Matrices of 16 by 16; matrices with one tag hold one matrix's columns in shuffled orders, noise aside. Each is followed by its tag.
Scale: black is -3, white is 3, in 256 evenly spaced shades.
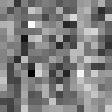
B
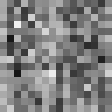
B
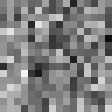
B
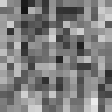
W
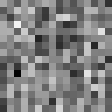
B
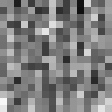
W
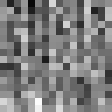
W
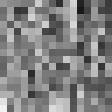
W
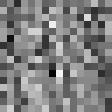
B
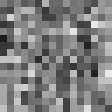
B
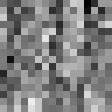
W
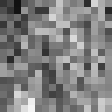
W
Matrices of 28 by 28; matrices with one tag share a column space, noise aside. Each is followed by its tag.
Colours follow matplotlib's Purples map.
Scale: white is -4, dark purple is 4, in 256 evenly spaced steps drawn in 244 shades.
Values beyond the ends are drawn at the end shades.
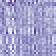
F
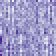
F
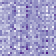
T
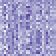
T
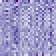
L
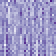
F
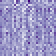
L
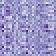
T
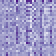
L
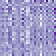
L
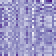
L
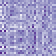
T
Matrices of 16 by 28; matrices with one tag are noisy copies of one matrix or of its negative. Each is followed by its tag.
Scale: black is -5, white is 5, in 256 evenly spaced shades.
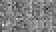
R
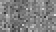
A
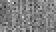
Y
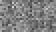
R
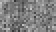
A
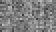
R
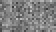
R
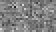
R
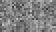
R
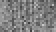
Y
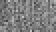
Y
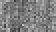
A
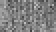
Y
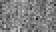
A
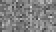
R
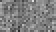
A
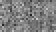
R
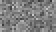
R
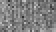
Y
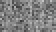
R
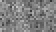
R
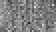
Y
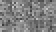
R
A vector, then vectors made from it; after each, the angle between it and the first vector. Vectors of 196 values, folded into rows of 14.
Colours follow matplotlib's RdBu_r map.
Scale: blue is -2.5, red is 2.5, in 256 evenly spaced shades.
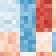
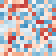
orthogonal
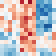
nearly opposite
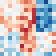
nearly opposite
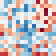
partly aligned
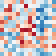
partly opposed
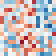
partly opposed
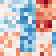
nearly parallel
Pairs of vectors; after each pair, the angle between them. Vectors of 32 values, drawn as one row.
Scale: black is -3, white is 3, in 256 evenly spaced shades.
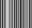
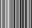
partly aligned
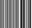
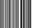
nearly parallel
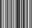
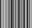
partly aligned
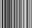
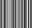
partly opposed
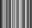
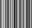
orthogonal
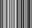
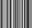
orthogonal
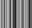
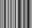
orthogonal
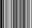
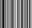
orthogonal
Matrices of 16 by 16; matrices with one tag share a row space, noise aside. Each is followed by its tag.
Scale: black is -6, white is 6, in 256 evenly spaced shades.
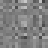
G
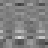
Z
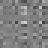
G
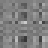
G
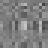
G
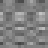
Z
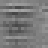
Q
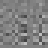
G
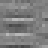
Q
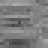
Q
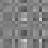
G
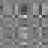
G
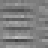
Q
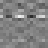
Z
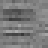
Q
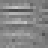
Q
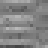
Q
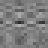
Z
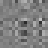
G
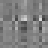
G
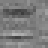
Q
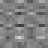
Z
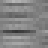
Q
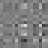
G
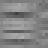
Q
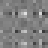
G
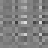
G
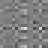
G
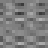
Z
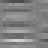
Q
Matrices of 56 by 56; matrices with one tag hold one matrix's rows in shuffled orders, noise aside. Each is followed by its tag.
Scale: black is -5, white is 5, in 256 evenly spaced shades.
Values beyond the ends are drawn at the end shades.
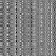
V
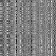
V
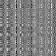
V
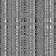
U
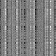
U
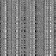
U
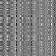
V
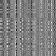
V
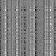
U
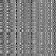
V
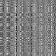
V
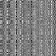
V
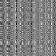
V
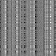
U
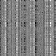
U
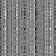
U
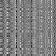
V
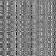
V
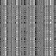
U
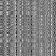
V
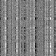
U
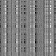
U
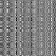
V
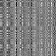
V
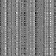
U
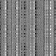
U
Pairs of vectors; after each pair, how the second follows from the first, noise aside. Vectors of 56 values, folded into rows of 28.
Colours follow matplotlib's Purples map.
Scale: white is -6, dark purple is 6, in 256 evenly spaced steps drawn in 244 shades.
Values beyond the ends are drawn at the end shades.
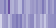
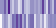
scaled up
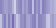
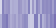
shuffled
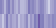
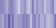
wrapped around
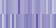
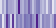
scaled up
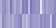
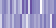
scaled up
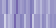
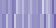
wrapped around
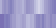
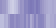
wrapped around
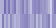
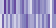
scaled up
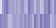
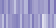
shuffled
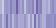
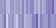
shuffled
